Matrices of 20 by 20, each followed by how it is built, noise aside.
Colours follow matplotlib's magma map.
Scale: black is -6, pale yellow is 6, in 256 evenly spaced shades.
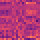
low rank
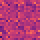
low rank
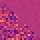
lower triangular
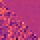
lower triangular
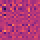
low rank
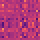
low rank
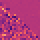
lower triangular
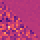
lower triangular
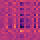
low rank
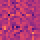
low rank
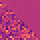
lower triangular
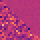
lower triangular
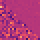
lower triangular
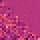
lower triangular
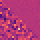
lower triangular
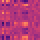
low rank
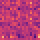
low rank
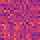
low rank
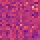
low rank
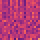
low rank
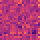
low rank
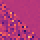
lower triangular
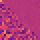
lower triangular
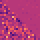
lower triangular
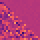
lower triangular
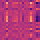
low rank
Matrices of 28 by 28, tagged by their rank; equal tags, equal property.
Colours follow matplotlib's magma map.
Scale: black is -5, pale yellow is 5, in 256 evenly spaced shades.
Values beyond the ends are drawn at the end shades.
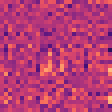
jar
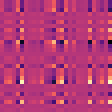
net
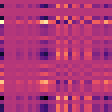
net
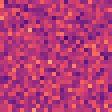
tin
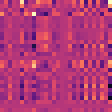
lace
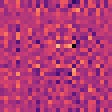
jar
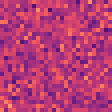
tin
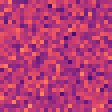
tin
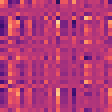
lace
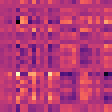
lace
